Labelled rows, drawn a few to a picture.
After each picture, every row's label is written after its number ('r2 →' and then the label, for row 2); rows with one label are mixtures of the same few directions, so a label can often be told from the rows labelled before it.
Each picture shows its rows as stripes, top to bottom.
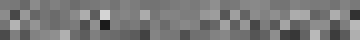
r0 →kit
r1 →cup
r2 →cup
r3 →cup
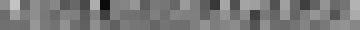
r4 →cup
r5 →cup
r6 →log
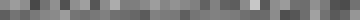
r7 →log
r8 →cup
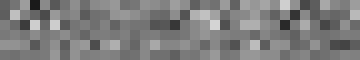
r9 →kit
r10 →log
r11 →kit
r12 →log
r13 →log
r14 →kit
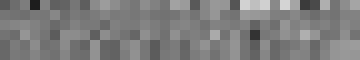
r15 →kit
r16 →kit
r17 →cup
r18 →cup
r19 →log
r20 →log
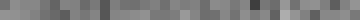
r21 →cup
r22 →cup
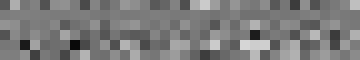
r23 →log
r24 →kit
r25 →cup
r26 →cup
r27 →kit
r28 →log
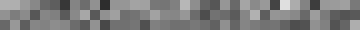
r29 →cup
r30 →log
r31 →cup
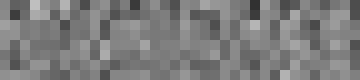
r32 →log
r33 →log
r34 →cup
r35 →cup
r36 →cup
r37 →cup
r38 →log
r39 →cup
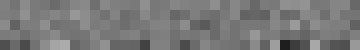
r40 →cup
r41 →kit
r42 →log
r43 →cup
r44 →cup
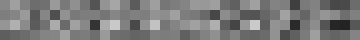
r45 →log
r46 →kit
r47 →log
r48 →cup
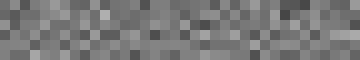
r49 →cup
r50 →cup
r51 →log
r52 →log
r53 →log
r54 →log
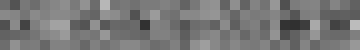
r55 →cup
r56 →log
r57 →cup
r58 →cup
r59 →log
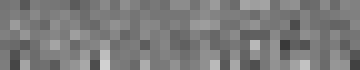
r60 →kit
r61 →log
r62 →log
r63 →kit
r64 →cup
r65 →cup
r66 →cup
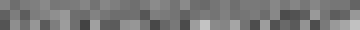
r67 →log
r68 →cup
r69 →log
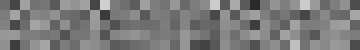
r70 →cup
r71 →cup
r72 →log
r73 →cup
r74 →log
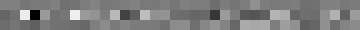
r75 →cup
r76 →kit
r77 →kit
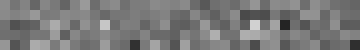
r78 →log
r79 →kit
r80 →cup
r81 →kit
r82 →log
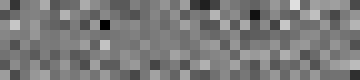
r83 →log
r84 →cup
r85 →cup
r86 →kit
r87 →cup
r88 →kit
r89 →log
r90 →log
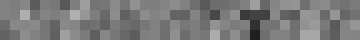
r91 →log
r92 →kit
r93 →cup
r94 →cup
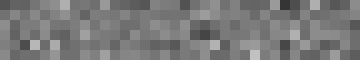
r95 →cup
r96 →log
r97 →log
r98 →log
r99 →kit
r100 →cup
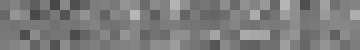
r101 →kit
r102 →log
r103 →log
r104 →kit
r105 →kit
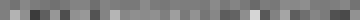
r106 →cup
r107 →log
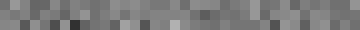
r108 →log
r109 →log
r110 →kit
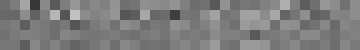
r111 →kit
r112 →kit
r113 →kit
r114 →cup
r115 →kit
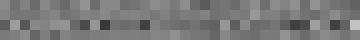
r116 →log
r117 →cup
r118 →cup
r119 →kit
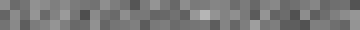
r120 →log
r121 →log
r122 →cup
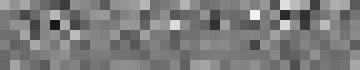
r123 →cup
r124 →cup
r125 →kit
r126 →kit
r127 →log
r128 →cup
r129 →log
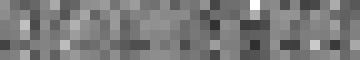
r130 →cup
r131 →log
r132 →kit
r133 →kit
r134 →cup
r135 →kit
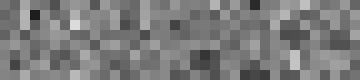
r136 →cup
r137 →kit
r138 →kit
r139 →cup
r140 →log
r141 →log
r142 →log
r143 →kit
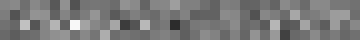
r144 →kit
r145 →log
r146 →kit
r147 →cup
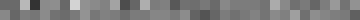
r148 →kit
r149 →log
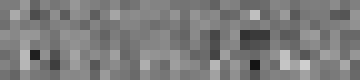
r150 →kit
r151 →log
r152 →log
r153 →kit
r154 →kit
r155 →kit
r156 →cup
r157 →cup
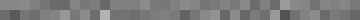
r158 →cup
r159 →cup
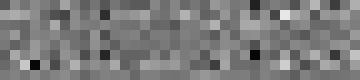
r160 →cup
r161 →cup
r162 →kit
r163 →cup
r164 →log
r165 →cup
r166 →kit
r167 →log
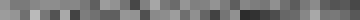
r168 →log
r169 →kit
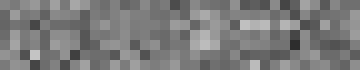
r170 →kit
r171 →log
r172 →kit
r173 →log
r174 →log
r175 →kit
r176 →log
